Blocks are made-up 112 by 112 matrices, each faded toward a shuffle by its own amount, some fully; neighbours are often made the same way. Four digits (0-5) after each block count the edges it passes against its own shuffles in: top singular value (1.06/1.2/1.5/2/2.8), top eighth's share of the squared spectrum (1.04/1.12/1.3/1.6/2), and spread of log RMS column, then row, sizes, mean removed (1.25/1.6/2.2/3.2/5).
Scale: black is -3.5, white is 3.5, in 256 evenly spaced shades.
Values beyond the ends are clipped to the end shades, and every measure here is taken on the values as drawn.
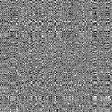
5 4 3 3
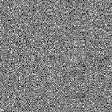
4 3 2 2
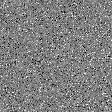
0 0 0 0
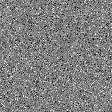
2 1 0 0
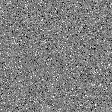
1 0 0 0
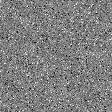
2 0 0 0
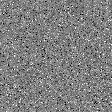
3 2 0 0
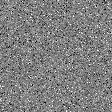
0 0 0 0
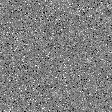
0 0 0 0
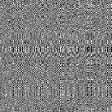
5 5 4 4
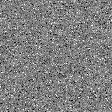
3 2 0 0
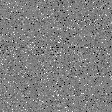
3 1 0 1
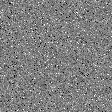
0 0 0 0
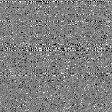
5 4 1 3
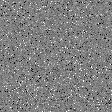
2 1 0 0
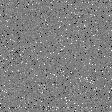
2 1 0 0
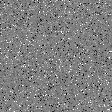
2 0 0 0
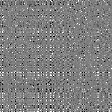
5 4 3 3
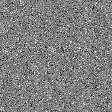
1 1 0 1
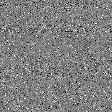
1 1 0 2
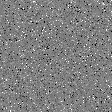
0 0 0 0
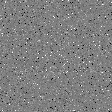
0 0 0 0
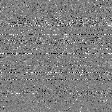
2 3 0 4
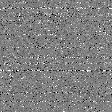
2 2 0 3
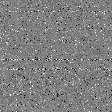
2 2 0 2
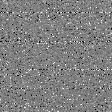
2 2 0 2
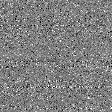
1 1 0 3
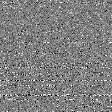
2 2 0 3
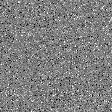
0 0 0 1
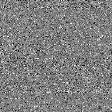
1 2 0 3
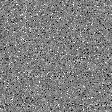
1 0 0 1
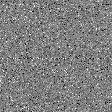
1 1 0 1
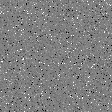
0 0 0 0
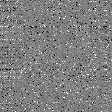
4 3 1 2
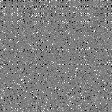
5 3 2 2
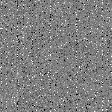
1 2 2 0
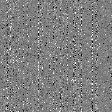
2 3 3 0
